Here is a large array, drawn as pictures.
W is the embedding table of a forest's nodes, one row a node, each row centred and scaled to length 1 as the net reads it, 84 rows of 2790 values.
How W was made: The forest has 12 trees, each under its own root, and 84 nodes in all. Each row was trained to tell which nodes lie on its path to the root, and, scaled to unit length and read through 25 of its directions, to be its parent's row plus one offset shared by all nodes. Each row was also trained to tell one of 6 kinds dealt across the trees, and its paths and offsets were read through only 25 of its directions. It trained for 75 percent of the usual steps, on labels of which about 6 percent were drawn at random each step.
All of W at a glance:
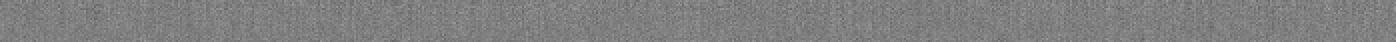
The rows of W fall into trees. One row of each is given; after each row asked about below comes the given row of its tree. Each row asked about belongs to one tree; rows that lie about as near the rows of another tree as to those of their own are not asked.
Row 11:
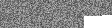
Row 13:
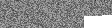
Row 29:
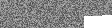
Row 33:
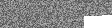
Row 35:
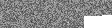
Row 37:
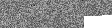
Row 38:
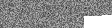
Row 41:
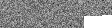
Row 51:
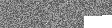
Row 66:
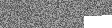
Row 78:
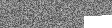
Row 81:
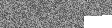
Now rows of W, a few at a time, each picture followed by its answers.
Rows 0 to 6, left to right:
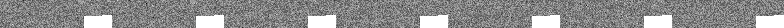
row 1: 41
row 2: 51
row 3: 41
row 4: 78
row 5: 41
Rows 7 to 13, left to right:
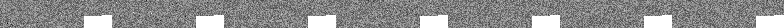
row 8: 41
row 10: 41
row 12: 29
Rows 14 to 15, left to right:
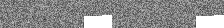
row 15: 13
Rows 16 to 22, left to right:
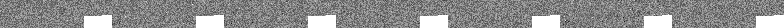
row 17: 38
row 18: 38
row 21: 78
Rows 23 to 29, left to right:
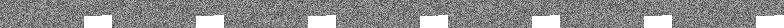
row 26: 38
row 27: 38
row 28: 41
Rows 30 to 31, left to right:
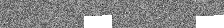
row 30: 41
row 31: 38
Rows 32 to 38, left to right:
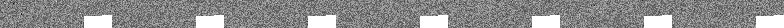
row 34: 37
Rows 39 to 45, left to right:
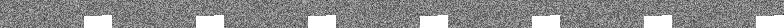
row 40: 13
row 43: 33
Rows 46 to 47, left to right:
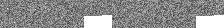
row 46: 38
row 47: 29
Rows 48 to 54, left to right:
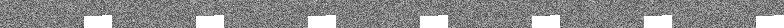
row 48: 37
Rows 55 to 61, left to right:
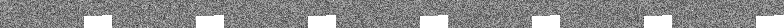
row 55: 38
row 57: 37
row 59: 78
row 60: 38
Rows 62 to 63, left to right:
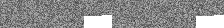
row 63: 37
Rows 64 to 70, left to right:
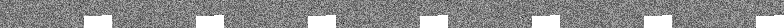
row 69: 51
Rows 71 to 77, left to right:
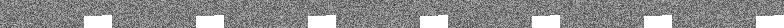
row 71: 35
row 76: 35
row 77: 51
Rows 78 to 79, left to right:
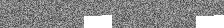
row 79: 35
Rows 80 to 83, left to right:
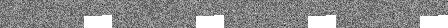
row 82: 41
